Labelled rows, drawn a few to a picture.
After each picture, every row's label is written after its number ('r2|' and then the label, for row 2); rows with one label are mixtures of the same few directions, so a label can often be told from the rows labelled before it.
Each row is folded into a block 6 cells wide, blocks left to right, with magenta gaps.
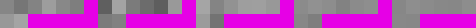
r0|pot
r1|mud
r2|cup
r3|pot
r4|mud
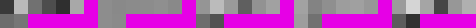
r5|mud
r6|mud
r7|pot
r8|cup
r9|pot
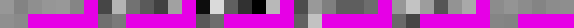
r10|mud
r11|mud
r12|mud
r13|cup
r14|pot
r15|pot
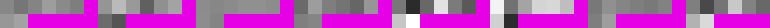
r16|pot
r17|pot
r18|cup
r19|mud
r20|pot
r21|cup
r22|cup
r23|pot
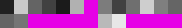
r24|mud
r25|pot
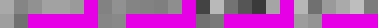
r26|cup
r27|mud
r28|mud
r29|mud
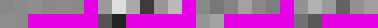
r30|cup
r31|pot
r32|pot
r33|pot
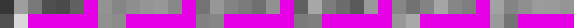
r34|cup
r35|mud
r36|mud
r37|mud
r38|pot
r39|cup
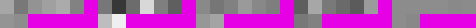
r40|mud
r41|pot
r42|pot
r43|mud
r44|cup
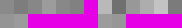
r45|pot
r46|mud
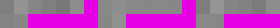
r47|mud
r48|cup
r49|mud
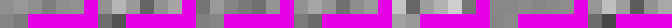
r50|pot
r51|pot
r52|mud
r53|pot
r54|mud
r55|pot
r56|pot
